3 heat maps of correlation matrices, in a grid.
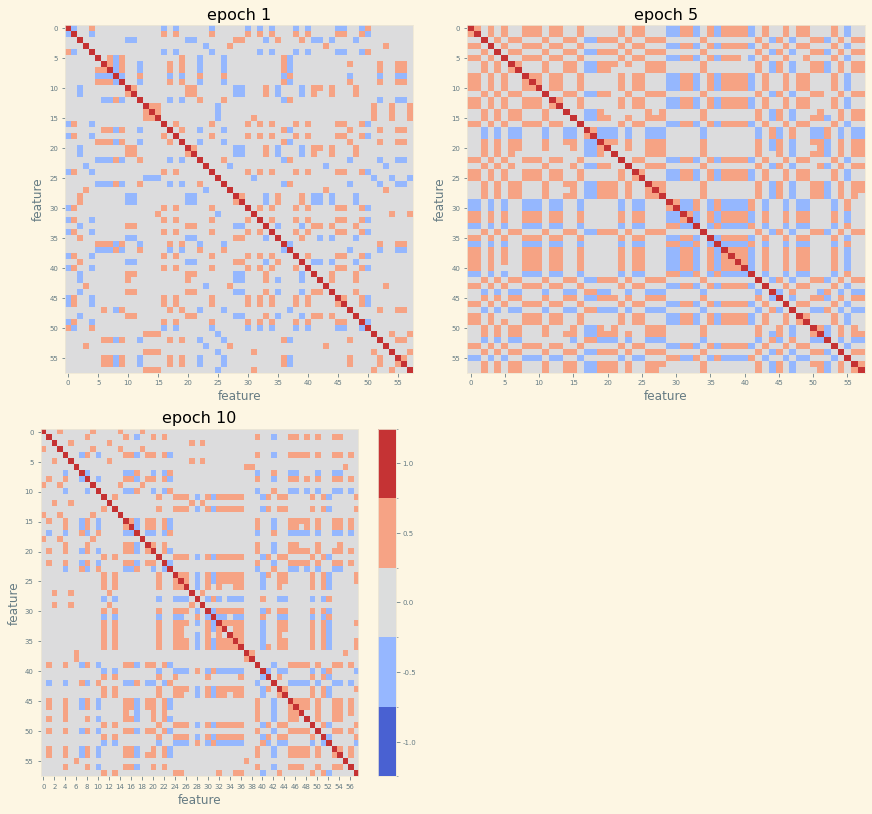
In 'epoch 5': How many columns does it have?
58
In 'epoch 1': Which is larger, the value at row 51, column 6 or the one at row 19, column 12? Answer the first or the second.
the first
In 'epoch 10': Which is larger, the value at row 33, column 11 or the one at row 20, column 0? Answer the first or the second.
the first
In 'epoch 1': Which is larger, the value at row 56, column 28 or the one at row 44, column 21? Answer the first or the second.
the second
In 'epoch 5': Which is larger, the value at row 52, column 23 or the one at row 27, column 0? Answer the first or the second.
the second
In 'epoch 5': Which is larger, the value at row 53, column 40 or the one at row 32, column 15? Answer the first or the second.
the first
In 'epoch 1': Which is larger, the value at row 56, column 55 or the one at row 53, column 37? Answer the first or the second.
the first
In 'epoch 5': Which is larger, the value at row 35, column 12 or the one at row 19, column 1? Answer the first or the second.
the first
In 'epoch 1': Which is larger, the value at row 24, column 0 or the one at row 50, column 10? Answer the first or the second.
the second
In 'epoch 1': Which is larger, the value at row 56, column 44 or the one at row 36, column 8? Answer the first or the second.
the first
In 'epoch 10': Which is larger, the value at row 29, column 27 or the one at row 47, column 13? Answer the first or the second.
the first
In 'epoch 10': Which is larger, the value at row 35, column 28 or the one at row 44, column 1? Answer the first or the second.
the second
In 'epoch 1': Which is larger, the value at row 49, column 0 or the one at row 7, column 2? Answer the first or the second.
the second
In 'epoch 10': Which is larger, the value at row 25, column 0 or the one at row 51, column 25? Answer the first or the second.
the second
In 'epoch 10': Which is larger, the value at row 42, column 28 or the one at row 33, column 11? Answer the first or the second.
the second
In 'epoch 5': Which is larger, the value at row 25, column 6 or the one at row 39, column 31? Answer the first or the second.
the second
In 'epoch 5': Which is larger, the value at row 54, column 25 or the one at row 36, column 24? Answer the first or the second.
the first
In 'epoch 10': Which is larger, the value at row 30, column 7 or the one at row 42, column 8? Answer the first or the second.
the first
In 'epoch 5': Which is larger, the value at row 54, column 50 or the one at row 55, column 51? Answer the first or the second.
the first
